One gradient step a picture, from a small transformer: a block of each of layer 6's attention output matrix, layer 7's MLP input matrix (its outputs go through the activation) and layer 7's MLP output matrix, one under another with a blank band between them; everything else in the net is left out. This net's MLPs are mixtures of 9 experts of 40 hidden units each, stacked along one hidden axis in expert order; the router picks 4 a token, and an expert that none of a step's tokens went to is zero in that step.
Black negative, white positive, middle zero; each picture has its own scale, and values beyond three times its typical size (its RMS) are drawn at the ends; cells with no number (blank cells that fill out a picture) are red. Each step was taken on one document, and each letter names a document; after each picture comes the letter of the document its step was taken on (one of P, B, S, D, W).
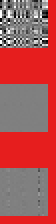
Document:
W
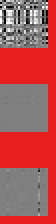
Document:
W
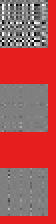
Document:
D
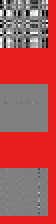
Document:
W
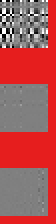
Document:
D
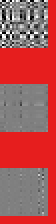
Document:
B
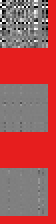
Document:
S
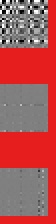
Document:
B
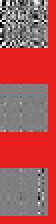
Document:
B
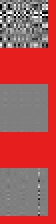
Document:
W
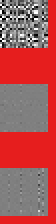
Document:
B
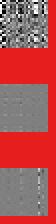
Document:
B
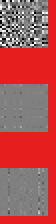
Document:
D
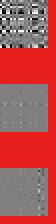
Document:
S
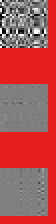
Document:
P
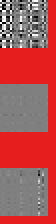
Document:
S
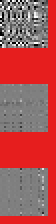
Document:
P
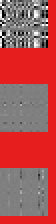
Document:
P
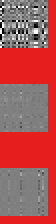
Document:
P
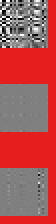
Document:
S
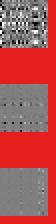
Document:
P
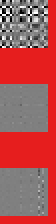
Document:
B
